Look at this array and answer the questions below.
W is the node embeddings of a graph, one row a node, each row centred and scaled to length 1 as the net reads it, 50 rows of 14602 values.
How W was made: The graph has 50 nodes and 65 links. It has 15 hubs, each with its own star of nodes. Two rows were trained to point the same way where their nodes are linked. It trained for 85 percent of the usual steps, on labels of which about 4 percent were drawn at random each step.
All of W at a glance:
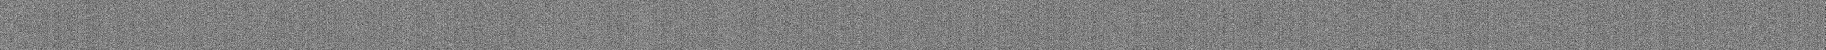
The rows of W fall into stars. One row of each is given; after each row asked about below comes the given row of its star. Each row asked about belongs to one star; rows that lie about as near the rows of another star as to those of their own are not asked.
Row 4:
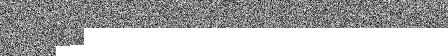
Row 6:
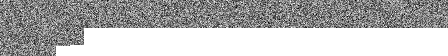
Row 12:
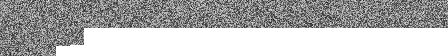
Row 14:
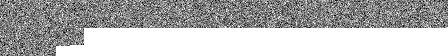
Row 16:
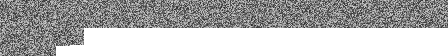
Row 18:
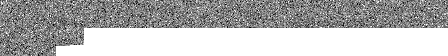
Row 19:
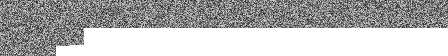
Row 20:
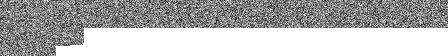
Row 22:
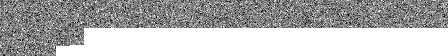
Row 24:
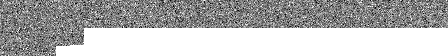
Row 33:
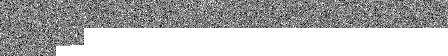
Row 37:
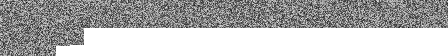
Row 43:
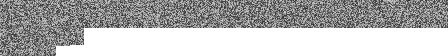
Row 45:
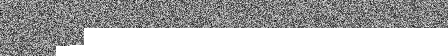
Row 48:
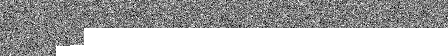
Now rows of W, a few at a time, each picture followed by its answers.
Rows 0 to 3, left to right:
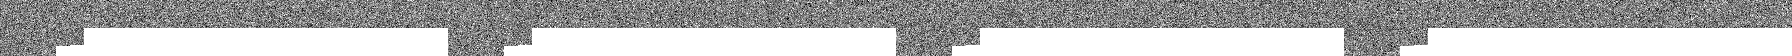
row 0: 12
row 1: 33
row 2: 19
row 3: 24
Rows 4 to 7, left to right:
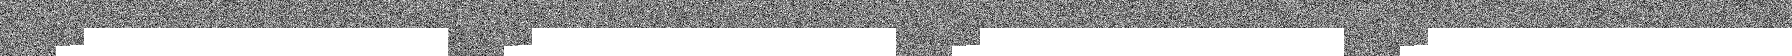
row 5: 43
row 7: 33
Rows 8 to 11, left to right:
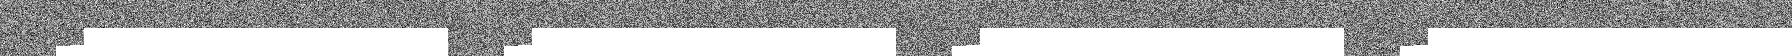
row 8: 45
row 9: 48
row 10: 24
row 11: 37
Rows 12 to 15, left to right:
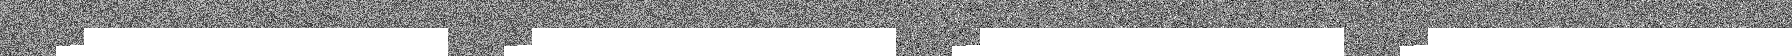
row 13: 22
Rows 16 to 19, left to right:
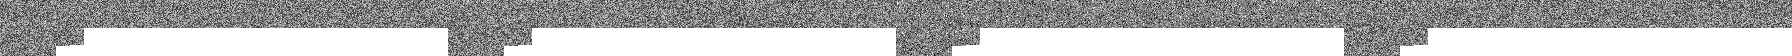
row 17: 14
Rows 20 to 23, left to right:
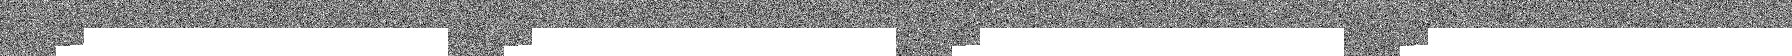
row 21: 6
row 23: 24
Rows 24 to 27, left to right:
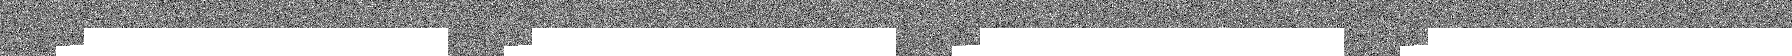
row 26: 43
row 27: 16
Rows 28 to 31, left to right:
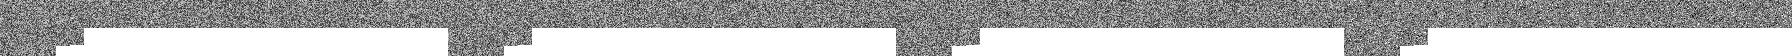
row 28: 4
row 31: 16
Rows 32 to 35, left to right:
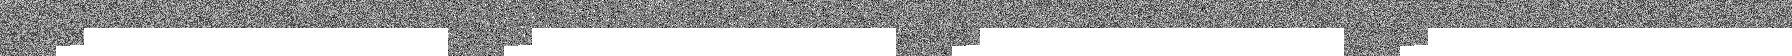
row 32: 45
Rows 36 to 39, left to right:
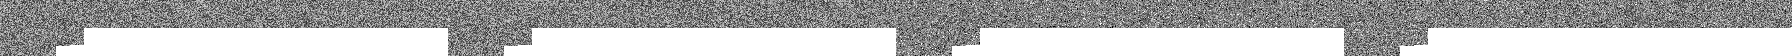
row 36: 18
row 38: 18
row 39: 14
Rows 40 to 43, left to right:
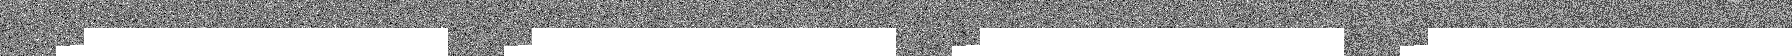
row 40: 48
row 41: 19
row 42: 22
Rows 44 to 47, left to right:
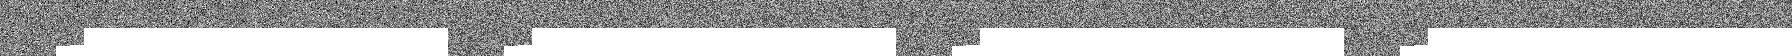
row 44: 22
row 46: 16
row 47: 20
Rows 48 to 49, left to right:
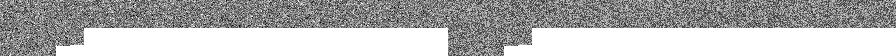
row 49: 33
